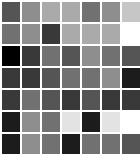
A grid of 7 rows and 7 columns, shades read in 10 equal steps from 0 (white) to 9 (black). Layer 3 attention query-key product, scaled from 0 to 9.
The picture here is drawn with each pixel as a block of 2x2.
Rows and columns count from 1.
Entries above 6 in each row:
0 1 2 3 4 2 2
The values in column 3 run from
3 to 7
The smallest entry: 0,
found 2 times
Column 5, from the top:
5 3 4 5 6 8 5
